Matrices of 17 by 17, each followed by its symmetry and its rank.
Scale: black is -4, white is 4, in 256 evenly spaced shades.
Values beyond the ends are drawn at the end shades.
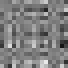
antisymmetric, rank two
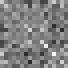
symmetric, rank three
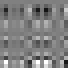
neither, rank one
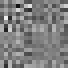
antisymmetric, rank two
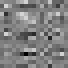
neither, rank three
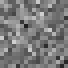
symmetric, full rank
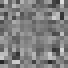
antisymmetric, rank two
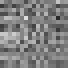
neither, rank three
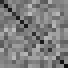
symmetric, full rank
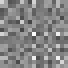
symmetric, rank three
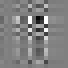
neither, rank one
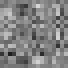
neither, rank three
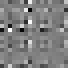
antisymmetric, rank two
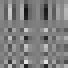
neither, rank one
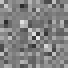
symmetric, rank three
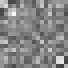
symmetric, rank three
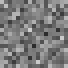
symmetric, full rank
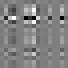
neither, rank one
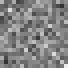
symmetric, full rank
